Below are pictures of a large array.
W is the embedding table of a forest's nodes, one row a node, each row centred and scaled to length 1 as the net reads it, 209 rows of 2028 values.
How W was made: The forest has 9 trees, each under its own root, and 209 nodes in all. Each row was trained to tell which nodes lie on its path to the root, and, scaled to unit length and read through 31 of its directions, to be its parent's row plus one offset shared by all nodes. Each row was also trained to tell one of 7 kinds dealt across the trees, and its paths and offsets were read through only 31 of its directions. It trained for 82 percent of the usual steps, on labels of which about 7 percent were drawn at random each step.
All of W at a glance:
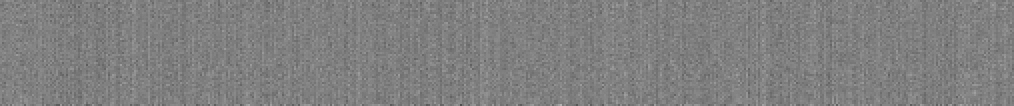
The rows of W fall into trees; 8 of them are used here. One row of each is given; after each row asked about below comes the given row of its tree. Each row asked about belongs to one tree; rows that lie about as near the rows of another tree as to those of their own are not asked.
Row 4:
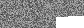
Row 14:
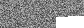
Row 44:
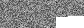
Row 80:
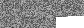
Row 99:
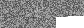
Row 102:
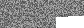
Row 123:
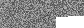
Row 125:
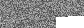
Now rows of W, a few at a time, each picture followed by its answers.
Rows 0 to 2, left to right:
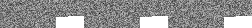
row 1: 80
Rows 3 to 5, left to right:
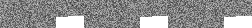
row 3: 44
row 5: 80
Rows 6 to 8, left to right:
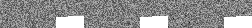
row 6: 80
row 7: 4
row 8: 4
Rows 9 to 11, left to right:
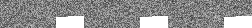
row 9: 102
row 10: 4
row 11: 4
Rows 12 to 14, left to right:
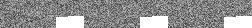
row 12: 14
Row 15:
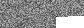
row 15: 4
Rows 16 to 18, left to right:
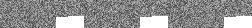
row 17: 44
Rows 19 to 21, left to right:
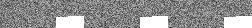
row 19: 4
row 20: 4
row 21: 80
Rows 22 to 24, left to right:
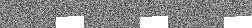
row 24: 80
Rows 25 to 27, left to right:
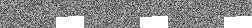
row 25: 14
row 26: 125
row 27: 123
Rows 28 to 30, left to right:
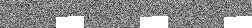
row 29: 4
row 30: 123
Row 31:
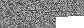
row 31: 80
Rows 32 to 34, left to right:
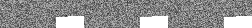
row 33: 99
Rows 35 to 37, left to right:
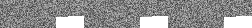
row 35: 80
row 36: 14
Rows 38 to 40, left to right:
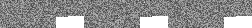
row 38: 123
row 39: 102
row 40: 99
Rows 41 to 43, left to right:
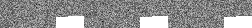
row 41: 102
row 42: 99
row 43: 123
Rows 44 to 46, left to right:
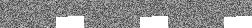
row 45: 123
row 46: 123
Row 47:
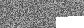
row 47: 80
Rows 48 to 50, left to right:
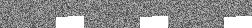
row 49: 44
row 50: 125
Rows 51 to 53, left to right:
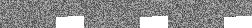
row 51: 4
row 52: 125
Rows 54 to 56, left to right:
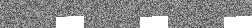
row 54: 4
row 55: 80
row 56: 123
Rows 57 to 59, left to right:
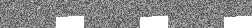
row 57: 14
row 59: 99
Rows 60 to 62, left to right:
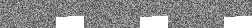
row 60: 125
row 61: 4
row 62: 102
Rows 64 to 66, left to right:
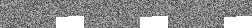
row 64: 14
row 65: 99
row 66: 102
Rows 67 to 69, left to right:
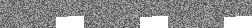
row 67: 125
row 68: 102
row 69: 80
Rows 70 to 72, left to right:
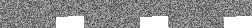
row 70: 4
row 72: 125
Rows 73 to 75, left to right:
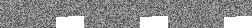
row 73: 14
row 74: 80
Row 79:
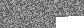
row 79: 80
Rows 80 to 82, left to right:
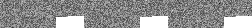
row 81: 123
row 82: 99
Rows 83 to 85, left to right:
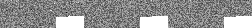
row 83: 123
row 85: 123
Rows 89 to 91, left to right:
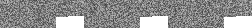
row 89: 123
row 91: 80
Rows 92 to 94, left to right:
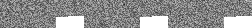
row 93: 123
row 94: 123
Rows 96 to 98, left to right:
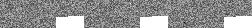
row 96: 80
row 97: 80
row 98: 14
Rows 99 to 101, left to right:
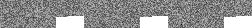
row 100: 123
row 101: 125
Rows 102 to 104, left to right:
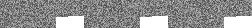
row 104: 14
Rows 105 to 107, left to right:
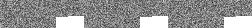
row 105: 123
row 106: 123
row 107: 125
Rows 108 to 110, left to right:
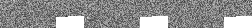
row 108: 44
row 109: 14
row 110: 80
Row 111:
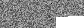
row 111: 44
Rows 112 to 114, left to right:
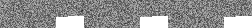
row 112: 44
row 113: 14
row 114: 123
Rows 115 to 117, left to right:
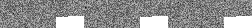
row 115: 99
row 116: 44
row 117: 125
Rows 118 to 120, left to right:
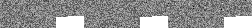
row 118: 80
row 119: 125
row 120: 123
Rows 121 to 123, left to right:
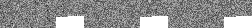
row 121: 80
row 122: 123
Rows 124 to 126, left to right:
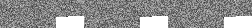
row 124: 123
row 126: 125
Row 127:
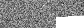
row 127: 102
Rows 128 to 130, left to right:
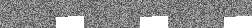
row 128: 125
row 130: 99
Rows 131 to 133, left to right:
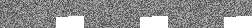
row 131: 80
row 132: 14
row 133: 125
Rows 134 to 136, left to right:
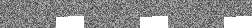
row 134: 4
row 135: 102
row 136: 123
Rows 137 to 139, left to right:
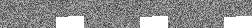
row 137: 99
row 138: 123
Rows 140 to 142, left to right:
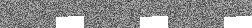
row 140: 123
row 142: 80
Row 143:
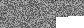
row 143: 4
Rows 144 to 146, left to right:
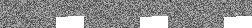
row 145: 4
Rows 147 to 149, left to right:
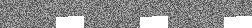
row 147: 80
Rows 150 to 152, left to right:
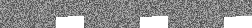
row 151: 80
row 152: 4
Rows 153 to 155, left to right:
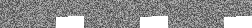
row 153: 80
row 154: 4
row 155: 123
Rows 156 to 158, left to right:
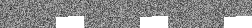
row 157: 99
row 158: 99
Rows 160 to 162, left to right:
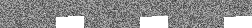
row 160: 123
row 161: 44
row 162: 80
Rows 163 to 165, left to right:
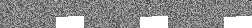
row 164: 80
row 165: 102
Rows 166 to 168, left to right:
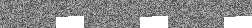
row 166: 80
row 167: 102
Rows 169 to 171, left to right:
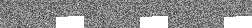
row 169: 99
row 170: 99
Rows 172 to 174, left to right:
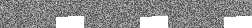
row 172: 102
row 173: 99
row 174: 125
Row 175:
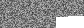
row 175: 4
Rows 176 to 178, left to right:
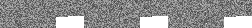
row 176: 123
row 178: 123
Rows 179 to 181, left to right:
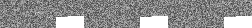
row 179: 80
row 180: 99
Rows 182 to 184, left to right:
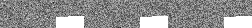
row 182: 123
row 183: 44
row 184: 80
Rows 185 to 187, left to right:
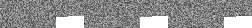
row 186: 99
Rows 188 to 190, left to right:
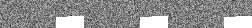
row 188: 80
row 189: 4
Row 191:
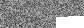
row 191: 14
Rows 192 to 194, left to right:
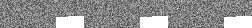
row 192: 80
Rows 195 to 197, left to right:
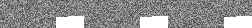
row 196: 123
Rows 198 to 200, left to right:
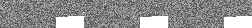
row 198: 80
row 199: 102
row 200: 123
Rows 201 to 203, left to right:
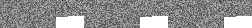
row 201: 80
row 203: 4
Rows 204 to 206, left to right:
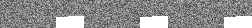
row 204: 4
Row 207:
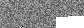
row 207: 123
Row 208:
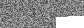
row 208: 99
